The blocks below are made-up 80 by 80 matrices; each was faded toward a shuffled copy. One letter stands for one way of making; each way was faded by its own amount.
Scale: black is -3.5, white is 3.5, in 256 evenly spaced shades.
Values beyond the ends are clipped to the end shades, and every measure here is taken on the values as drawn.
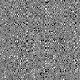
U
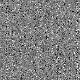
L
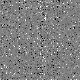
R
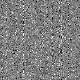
L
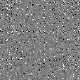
R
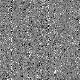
L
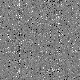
R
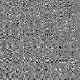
U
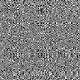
U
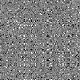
U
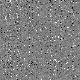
R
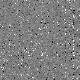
R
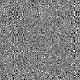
U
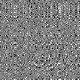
U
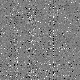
R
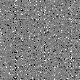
R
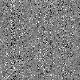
L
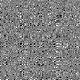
U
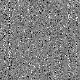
L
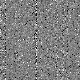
L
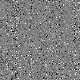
R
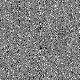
L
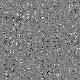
R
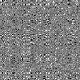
U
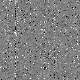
R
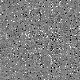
R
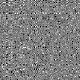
U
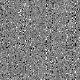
L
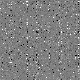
R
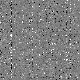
R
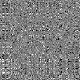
U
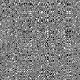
U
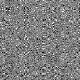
U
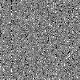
L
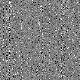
L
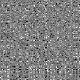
U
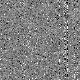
L
